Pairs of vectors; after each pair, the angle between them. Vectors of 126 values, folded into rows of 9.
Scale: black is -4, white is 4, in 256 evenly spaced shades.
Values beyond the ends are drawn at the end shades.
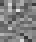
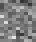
orthogonal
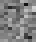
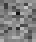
partly aligned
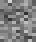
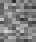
orthogonal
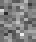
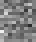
partly opposed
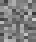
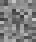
nearly parallel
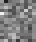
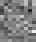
orthogonal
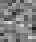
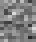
nearly opposite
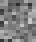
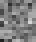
nearly parallel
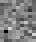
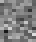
nearly parallel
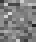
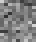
nearly opposite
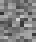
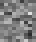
partly opposed
